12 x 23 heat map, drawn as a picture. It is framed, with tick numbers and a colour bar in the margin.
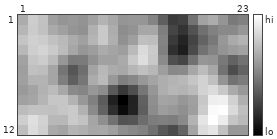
Mirror symmetry: none. Lone odd cells: none. Odd rows or columns: none. Ninth with the lowest average: bottom middle.
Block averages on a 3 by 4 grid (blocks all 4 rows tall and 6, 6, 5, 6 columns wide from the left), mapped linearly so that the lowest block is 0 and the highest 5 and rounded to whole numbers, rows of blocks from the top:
4 3 0 1
3 2 3 2
4 0 1 5
